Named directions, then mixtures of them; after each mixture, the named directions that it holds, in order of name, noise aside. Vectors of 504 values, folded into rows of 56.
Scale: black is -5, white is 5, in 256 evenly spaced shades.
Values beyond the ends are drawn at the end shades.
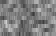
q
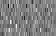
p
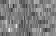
p, q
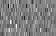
p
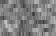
q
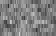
p, q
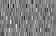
p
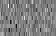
p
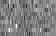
p, q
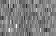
p, q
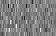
p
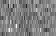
p, q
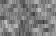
q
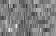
p, q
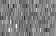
p, q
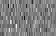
p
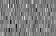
p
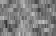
q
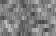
q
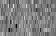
p, q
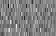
p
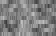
q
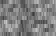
q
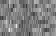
p, q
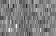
p, q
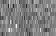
p, q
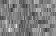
p, q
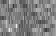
p, q
